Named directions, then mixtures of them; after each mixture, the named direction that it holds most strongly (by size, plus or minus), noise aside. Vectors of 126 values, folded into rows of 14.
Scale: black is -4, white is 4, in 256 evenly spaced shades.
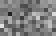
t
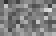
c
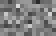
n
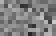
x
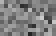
x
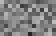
x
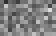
c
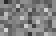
n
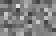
n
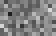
t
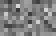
n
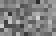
t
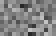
x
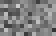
n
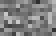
n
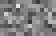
n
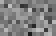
x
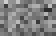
c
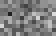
t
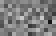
x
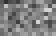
c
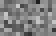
n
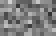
n
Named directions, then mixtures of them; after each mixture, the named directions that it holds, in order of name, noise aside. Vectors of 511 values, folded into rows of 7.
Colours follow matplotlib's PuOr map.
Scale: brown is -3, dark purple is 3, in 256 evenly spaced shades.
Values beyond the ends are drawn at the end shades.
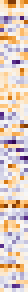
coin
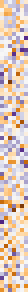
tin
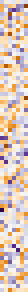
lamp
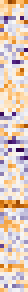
coin, tin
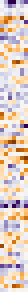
coin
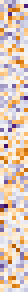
coin, lamp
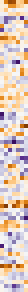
coin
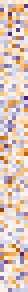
lamp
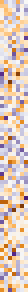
tin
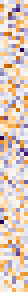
lamp, tin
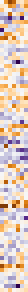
coin, lamp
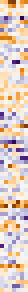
coin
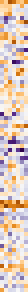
coin, tin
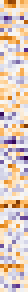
coin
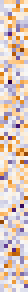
lamp, tin
